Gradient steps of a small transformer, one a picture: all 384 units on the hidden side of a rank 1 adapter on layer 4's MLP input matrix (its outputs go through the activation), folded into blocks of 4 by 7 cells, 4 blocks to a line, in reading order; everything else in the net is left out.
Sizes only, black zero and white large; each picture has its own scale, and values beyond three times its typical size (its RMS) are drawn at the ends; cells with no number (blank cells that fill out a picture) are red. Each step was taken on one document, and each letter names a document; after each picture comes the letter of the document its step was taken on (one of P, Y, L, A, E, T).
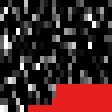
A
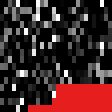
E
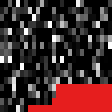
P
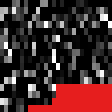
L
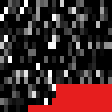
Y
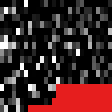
L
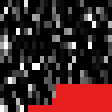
A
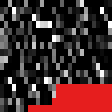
P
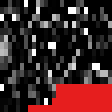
Y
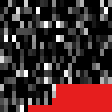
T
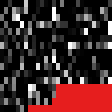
T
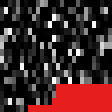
P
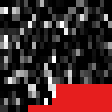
L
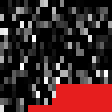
P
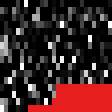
L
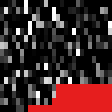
T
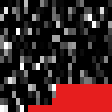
A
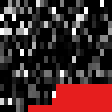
E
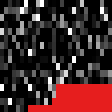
E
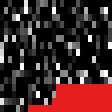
T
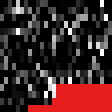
E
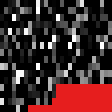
E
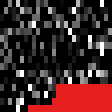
E
